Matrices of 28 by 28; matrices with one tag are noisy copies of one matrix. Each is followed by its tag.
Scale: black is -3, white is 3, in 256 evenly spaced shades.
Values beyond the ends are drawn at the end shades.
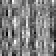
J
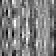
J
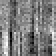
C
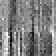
C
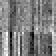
C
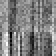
C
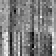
C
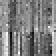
C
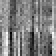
C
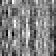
J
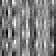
J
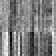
C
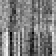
C
